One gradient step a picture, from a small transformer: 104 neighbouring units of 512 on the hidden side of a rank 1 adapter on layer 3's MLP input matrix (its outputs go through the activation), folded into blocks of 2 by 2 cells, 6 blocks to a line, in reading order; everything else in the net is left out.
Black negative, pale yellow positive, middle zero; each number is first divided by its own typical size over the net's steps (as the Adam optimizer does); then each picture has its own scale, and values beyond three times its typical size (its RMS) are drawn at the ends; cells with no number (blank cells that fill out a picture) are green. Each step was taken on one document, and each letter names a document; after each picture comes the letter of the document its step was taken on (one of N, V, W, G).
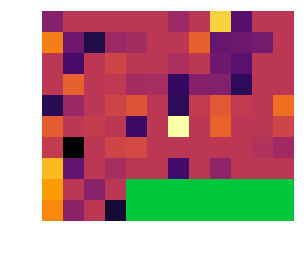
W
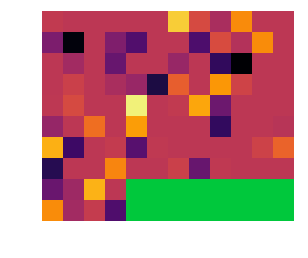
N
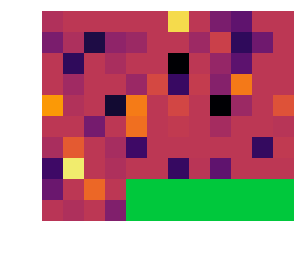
W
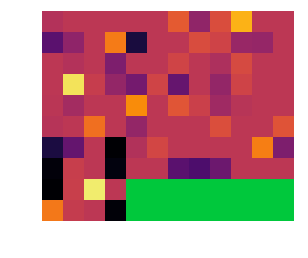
N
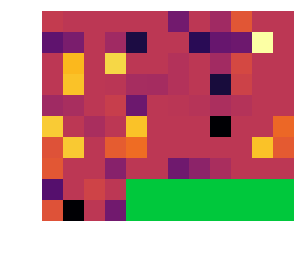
N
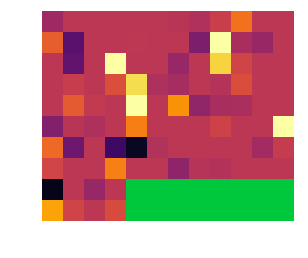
N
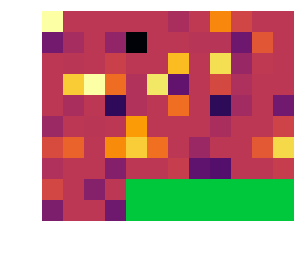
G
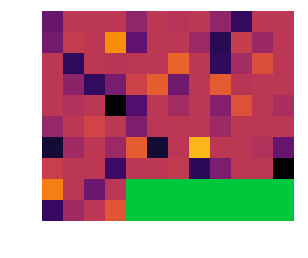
G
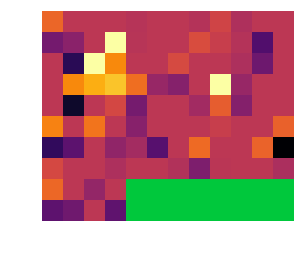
G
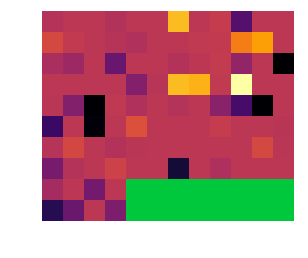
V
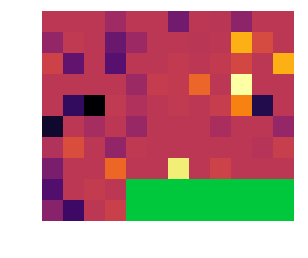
V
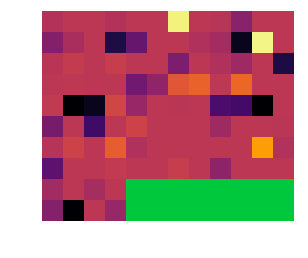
V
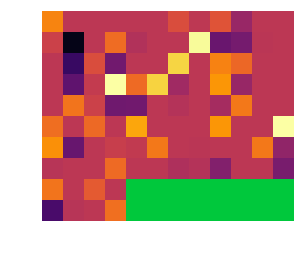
G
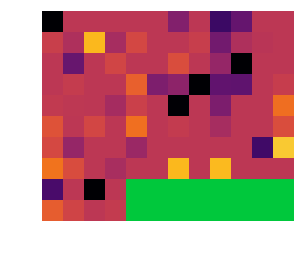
W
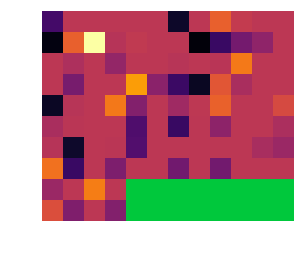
W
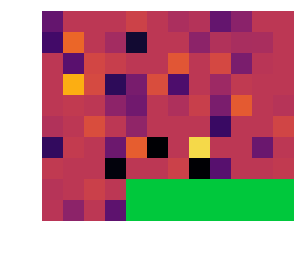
G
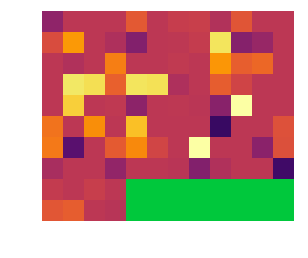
G
